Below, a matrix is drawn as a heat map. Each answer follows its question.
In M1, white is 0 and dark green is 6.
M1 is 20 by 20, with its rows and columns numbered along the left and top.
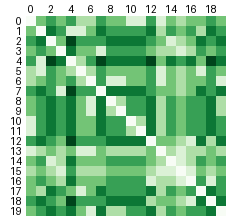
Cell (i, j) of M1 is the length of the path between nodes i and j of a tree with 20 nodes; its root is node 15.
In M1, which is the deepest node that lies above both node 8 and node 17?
13
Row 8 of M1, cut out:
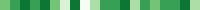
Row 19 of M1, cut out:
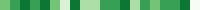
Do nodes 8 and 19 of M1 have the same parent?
yes
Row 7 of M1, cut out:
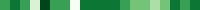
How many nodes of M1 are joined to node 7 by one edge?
1
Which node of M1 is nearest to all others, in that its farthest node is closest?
13
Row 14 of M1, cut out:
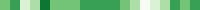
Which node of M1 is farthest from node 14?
4
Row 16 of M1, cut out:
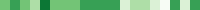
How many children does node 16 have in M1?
2
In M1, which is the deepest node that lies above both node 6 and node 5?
13
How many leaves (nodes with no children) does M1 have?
11
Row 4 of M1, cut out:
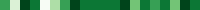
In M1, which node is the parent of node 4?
1
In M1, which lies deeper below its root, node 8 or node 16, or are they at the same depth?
node 8
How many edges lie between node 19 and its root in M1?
3
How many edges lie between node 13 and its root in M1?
1
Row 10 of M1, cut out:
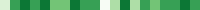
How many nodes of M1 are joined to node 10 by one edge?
1
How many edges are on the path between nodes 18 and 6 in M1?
4
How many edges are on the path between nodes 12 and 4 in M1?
6
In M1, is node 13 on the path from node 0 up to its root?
yes
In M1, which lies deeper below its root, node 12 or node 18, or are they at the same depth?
the same depth
